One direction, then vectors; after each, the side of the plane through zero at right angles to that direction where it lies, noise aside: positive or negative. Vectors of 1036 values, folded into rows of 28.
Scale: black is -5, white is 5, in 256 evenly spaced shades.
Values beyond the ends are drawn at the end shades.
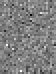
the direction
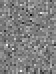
positive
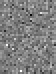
positive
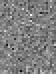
negative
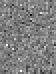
positive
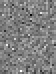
positive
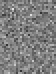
negative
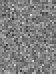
negative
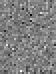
positive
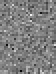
negative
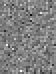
positive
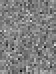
negative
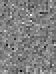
negative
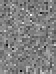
negative
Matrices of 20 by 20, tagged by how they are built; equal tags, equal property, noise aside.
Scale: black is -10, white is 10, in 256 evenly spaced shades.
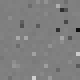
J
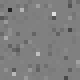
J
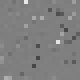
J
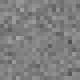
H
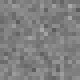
H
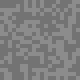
H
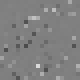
J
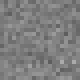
H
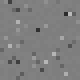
J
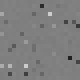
J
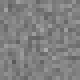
H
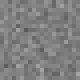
H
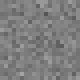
H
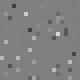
J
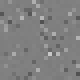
J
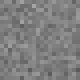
H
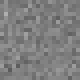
H
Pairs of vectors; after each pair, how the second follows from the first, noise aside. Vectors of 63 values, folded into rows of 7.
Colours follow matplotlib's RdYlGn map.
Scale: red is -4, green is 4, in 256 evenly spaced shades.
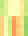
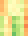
negated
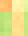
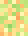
shuffled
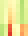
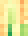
negated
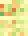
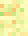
shrunk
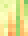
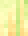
shrunk
